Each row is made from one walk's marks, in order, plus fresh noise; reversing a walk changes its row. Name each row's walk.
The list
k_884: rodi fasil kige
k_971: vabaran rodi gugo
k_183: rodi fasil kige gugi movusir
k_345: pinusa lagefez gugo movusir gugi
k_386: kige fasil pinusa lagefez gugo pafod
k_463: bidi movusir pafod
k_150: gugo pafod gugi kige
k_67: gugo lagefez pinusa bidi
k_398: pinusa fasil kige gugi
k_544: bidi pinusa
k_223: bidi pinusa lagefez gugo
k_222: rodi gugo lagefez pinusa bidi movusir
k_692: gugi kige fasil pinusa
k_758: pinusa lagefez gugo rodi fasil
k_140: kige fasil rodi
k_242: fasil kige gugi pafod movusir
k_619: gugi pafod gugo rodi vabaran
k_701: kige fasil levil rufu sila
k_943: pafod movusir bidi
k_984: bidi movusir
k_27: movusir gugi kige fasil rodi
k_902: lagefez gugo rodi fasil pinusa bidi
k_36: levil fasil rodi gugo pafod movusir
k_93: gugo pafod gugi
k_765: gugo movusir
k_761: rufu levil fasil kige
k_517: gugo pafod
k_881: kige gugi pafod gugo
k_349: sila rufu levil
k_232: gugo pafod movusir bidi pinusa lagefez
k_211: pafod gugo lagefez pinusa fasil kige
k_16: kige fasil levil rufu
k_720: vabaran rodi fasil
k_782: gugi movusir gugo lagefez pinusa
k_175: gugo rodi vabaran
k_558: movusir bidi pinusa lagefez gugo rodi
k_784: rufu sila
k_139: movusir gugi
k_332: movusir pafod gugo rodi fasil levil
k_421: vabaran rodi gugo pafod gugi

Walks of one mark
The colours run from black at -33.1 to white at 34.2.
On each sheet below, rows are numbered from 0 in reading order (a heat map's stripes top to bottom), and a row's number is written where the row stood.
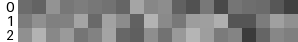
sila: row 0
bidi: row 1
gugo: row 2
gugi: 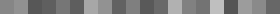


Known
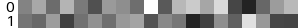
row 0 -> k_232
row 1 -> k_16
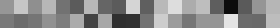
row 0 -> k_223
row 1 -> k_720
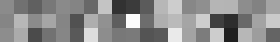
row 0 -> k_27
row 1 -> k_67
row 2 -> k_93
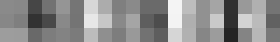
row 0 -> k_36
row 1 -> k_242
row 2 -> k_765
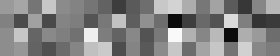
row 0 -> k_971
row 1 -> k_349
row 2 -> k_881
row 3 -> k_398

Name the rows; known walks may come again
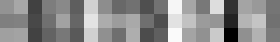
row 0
k_421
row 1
k_463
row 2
k_345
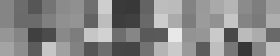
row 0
k_27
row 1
k_140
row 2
k_183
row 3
k_619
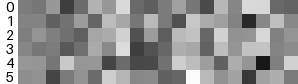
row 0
k_761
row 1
k_984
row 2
k_211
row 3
k_884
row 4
k_175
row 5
k_36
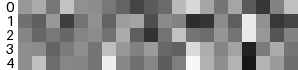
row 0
k_971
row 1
k_16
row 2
k_332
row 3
k_765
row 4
k_881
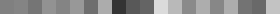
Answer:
k_758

